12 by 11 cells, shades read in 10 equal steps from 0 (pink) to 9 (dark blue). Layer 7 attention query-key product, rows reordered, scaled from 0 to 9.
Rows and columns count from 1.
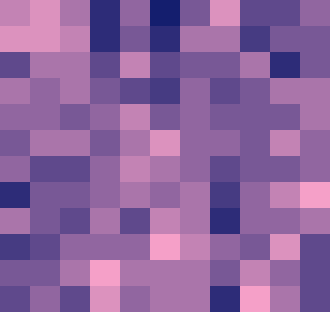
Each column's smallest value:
1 1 2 0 2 0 2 1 0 1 0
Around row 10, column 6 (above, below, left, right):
2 3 4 2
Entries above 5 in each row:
4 3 4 3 0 0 3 2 3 3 1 4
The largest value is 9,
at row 1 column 6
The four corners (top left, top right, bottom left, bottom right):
2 4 6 6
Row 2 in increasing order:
1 1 2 3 3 5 5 5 7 8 8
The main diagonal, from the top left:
2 1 3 5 2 1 4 7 4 1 6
